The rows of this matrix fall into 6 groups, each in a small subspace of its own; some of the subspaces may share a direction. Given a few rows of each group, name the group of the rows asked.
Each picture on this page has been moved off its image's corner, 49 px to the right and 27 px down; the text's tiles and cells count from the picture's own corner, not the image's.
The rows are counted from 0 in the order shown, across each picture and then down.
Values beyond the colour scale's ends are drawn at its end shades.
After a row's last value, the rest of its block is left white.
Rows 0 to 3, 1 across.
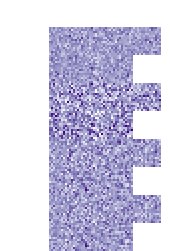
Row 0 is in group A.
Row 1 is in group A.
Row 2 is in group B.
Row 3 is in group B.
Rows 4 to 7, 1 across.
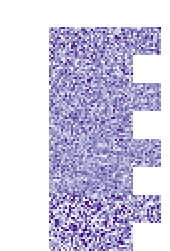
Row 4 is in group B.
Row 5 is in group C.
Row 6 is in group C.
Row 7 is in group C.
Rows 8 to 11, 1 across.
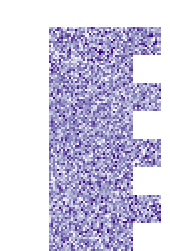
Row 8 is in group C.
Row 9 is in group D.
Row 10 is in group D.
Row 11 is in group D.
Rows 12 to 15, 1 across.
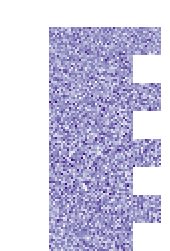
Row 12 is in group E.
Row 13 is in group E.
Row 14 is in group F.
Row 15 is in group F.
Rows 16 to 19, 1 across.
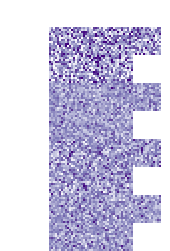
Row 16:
A
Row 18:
F
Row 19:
F
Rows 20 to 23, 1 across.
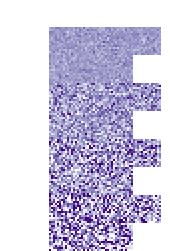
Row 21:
C
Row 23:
E
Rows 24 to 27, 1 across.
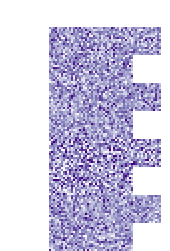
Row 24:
C
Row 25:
C
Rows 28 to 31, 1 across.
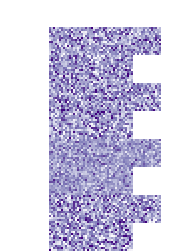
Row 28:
A
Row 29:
A
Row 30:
C
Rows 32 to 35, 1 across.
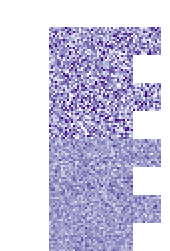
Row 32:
E
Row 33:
B
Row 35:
B
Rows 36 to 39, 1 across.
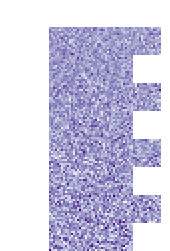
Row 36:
B
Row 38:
E
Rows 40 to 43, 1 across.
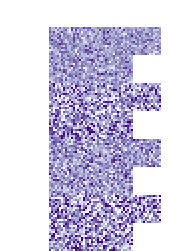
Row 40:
E
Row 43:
B
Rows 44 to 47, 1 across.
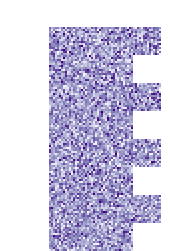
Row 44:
F
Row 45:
D
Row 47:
C
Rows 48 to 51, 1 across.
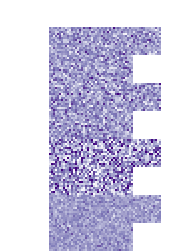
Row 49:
B
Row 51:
C
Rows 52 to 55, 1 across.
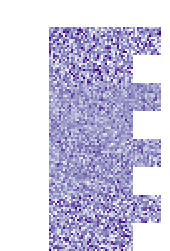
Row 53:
C
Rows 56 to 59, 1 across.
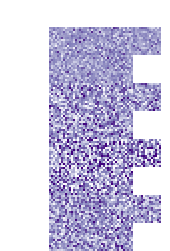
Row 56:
E
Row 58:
C
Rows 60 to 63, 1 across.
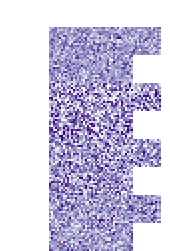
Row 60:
C
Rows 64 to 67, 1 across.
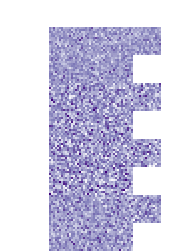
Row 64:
A
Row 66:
E
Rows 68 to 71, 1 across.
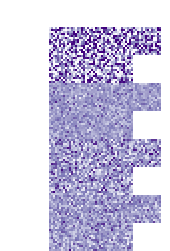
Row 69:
E
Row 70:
A
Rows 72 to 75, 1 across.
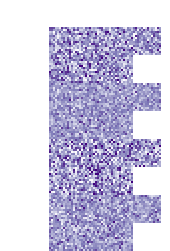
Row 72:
D
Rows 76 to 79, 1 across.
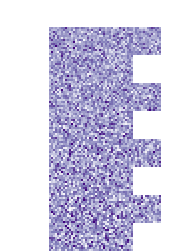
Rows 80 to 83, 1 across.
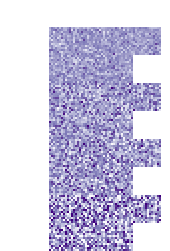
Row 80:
E
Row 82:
F
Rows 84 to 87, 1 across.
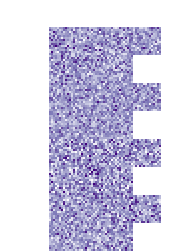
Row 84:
E
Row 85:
D
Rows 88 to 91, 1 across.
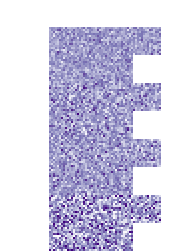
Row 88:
F
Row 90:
B
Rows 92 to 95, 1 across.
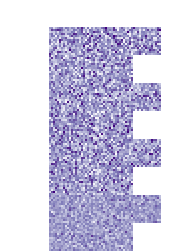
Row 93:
A
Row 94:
A
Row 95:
F
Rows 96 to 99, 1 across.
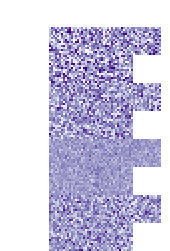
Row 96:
E
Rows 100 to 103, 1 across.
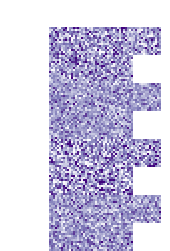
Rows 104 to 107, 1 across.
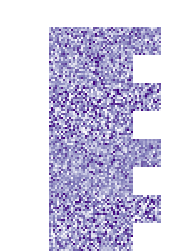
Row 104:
A
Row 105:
C
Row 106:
C
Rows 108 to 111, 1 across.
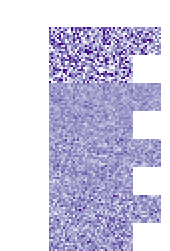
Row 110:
C
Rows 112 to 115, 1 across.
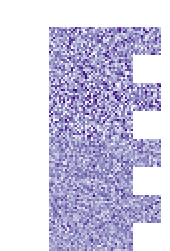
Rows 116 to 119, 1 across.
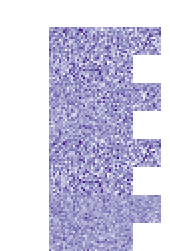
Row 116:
D
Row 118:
D
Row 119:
E
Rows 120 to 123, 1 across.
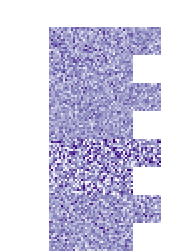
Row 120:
E
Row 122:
B
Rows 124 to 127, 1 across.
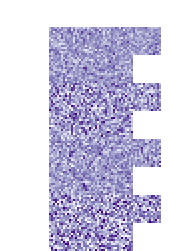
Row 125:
C
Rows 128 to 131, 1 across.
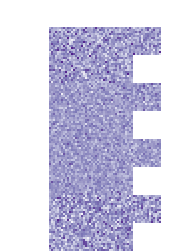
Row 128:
F
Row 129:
B
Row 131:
F
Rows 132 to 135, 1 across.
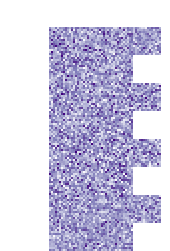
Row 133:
C
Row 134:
E
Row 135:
C
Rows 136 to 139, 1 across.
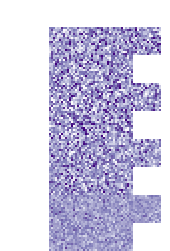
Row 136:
D
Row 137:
B
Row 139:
E
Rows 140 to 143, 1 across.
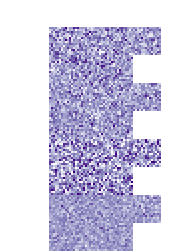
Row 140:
C
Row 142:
A
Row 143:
B
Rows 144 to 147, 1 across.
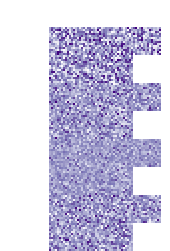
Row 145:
E
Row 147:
E
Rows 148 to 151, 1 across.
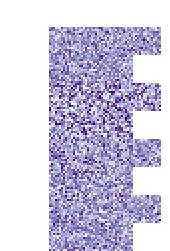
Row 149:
B
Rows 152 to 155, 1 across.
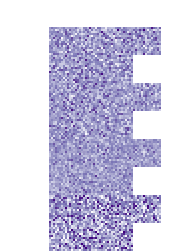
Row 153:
B
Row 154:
D
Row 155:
D
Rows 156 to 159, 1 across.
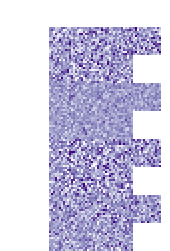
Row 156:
D
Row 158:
F
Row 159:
D
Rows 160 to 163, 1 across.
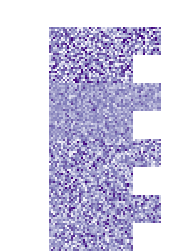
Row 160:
B
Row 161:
F
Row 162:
C
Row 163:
F
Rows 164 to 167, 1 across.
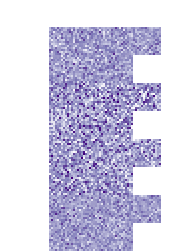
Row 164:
E
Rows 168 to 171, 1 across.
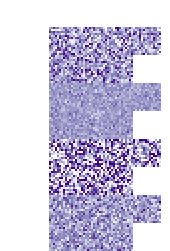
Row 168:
B
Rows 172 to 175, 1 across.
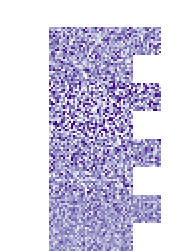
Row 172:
F
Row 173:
F
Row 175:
B
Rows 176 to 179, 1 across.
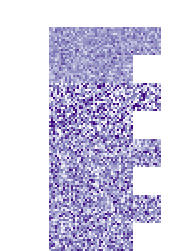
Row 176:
A
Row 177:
D
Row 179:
A
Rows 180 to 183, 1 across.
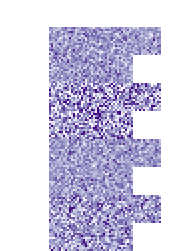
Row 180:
C
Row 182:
F
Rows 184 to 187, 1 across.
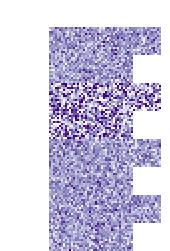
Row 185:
C
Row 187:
A
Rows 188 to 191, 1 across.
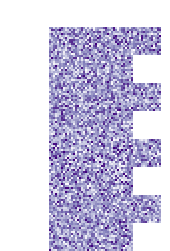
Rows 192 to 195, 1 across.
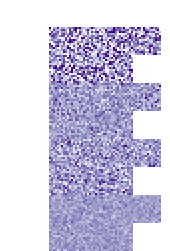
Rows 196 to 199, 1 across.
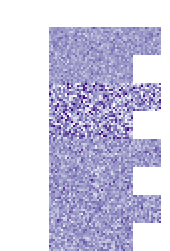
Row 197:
C
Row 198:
A
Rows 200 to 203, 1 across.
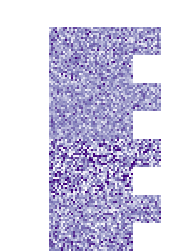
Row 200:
C
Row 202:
C
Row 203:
A
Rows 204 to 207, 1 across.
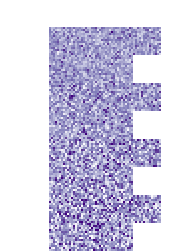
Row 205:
B
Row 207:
A
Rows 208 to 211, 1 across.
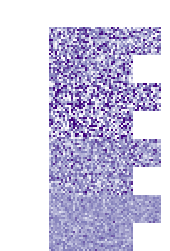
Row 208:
C
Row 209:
D
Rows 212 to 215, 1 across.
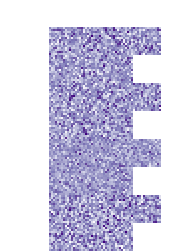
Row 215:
F
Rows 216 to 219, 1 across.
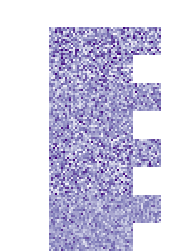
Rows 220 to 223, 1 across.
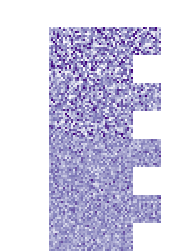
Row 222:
A
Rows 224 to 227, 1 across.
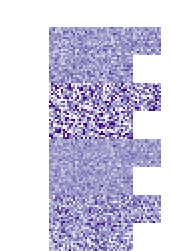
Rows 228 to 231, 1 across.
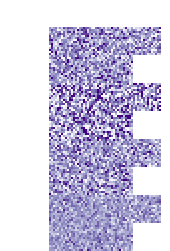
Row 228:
C
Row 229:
F
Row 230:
E
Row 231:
D
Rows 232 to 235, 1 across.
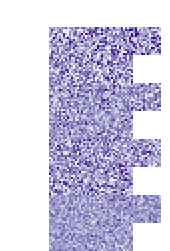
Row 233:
C
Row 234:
E
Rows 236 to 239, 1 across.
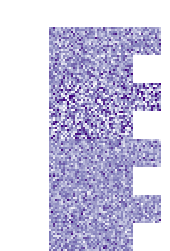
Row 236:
A
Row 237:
B
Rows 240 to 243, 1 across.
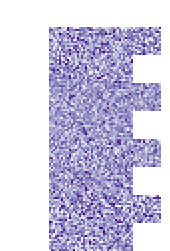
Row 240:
C
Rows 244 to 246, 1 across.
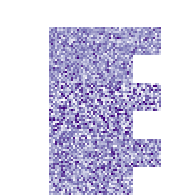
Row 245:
B
